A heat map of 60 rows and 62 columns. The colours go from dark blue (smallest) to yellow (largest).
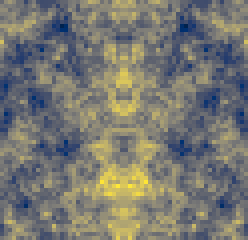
No single row or column stands out from its neighbours. The histogram is bell-shaped. The ninth with the highest average is the bottom middle. There are no regular stripes. The left and right halves mirror each other. The texture is blotchy.
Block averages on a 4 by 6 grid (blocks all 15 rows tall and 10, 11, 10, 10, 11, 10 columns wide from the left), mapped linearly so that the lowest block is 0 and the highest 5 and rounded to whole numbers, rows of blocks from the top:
2 1 3 3 1 2 / 0 2 4 4 2 0 / 2 1 4 4 1 2 / 2 3 5 5 3 2
